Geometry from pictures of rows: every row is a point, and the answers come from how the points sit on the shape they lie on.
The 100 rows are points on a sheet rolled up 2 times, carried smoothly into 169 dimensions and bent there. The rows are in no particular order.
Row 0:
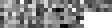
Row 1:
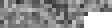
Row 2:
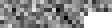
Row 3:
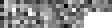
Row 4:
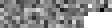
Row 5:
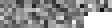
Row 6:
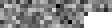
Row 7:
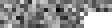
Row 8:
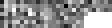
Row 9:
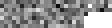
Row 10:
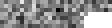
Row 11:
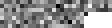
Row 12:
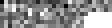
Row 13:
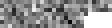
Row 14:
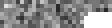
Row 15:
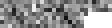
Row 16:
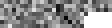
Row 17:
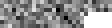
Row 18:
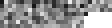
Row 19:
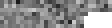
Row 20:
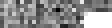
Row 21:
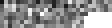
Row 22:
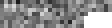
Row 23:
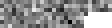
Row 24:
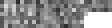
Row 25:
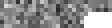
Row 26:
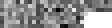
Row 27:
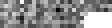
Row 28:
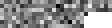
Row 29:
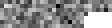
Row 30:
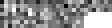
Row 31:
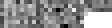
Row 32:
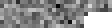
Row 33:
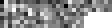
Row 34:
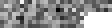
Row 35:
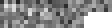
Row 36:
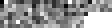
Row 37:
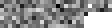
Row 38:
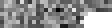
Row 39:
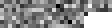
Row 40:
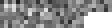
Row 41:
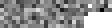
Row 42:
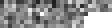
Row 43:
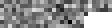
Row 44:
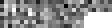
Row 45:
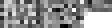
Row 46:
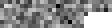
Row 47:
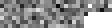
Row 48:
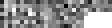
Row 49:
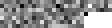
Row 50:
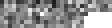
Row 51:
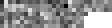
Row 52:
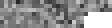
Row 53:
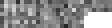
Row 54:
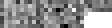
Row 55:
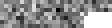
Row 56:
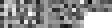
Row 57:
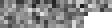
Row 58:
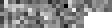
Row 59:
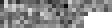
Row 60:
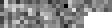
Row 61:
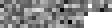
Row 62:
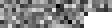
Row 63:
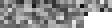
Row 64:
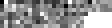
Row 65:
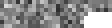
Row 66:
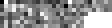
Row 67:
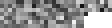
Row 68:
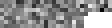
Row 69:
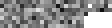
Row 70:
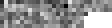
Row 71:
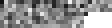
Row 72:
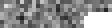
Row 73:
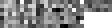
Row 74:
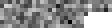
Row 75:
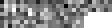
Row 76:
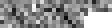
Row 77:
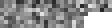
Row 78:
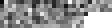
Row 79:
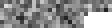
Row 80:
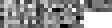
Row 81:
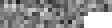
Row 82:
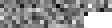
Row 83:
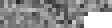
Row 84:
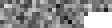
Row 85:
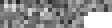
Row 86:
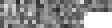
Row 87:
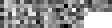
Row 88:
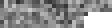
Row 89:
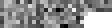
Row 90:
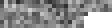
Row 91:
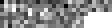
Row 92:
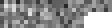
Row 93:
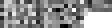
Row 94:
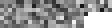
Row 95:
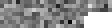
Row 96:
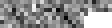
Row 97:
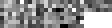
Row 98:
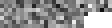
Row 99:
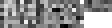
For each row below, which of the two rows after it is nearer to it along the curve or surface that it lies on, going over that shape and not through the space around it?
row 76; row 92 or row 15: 15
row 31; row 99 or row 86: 86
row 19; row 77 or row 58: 58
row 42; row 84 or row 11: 11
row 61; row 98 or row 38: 98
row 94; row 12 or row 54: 12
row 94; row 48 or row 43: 43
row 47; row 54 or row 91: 91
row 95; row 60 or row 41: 60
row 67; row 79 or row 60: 60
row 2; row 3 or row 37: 37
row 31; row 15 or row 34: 34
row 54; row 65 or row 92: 92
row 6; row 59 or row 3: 59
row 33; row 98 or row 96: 98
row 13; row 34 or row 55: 55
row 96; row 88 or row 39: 39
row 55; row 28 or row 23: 23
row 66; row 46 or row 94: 94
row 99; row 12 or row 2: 12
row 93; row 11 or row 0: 0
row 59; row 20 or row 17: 20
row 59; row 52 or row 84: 52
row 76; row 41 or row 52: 41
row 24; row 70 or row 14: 70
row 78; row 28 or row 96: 28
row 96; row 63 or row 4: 4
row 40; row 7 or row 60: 60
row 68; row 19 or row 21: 21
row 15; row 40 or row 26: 26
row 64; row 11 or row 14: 11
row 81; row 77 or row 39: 39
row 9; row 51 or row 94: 94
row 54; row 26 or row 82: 26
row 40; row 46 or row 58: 58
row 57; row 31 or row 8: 8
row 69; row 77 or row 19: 77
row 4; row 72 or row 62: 62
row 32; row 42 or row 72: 72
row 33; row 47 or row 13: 47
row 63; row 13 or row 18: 18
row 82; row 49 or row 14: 49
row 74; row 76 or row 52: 52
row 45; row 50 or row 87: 87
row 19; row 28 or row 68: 28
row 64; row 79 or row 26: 26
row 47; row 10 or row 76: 76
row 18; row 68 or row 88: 68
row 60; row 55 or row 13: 55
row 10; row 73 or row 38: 38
